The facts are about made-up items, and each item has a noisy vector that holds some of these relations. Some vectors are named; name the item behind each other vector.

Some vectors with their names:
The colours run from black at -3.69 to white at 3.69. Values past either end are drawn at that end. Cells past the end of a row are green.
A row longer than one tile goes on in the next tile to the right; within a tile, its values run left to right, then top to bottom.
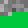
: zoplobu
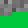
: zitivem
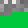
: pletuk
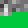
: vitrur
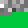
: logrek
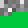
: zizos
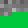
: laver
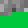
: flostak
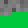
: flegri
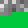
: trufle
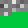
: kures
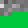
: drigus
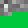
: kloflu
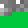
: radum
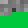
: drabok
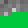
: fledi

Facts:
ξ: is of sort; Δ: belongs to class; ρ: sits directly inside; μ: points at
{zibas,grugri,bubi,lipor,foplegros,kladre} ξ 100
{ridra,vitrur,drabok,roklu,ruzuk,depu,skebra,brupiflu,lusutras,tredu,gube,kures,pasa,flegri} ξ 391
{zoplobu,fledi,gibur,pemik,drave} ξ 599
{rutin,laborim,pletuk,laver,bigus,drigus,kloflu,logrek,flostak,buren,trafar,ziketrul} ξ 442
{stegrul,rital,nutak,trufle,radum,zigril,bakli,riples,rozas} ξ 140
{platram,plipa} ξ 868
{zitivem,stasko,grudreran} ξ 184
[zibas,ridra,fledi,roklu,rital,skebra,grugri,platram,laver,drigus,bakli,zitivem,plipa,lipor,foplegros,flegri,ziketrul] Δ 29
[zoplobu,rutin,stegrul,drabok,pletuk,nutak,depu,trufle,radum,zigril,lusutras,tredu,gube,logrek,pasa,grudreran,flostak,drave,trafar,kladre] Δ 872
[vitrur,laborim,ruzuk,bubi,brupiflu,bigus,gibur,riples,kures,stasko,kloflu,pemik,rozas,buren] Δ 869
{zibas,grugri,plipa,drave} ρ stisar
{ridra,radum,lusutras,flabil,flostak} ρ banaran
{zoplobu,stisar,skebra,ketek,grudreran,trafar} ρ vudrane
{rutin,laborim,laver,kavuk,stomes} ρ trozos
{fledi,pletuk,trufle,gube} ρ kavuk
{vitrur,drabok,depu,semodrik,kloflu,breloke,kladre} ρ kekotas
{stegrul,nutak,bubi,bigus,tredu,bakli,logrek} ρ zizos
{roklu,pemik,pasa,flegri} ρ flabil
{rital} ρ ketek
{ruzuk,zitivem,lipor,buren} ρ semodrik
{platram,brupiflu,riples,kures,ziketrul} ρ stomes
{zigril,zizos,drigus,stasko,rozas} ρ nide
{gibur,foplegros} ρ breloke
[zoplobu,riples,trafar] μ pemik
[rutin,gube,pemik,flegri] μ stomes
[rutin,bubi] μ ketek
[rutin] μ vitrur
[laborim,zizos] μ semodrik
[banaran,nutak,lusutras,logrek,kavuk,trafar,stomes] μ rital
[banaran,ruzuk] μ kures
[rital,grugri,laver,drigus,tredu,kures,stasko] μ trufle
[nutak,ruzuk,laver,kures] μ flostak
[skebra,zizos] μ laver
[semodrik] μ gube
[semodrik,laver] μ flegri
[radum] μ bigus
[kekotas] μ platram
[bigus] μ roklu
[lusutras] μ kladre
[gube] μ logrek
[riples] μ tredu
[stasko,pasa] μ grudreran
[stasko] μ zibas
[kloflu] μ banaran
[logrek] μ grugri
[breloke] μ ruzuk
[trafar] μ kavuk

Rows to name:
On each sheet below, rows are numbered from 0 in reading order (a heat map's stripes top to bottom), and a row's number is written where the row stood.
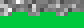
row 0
bigus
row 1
ruzuk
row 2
bakli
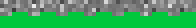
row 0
drave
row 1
stasko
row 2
buren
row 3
nide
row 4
skebra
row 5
rozas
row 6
zigril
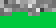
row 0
kekotas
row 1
tredu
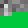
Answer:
pemik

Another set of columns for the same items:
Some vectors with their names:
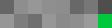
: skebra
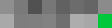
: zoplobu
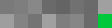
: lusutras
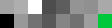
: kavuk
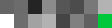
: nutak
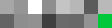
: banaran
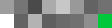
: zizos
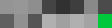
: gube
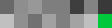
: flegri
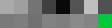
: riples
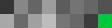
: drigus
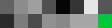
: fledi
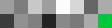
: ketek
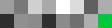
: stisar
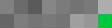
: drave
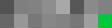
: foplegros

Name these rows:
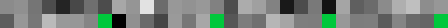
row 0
rutin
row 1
trozos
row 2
laver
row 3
vitrur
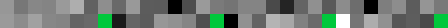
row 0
kloflu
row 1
trufle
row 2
pletuk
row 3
bubi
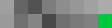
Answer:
gibur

